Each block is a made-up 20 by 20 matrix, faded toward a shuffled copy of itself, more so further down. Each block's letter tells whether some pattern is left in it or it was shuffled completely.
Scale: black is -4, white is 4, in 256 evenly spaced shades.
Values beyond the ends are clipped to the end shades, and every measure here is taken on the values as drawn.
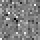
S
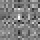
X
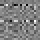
X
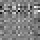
X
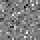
S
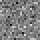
S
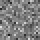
S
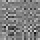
X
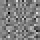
X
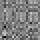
X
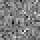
S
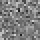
S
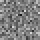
S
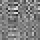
X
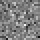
S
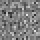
S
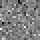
S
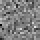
S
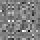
X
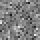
S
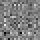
X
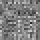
X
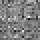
X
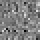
X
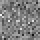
S
